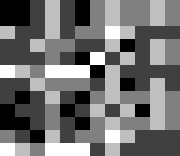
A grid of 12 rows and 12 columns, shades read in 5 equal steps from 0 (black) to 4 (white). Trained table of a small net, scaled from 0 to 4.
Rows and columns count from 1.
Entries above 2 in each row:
3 3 4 3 3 6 3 3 3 2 3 6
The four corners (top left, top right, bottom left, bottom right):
0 2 4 1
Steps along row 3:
down same up down up same up down down same same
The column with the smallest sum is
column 2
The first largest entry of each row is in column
4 4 8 3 7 1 3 4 7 8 8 1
